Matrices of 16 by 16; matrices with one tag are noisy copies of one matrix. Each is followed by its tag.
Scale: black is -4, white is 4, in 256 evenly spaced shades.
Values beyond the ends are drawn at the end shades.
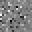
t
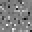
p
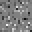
p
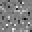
p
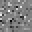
t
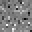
p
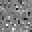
p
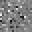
t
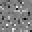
p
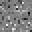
p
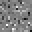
p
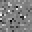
t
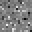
p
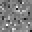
p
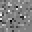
t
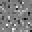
p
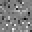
p
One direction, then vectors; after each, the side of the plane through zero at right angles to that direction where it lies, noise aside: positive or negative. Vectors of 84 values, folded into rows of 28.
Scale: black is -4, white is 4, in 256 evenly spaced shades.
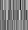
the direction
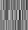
negative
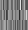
negative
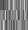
negative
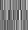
positive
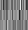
negative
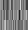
negative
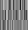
positive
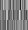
positive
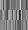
negative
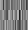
negative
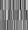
positive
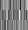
positive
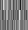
positive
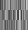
positive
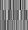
positive
